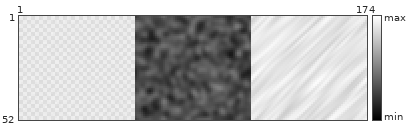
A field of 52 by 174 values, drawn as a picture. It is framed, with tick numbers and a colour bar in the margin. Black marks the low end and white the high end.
It is made of 1 by 3 panels. Panel 1,1: very high, checkered, faint in contrast. Panel 1,2: low, blotchy. Panel 1,3: very high, slanting up to the right, faint in contrast.
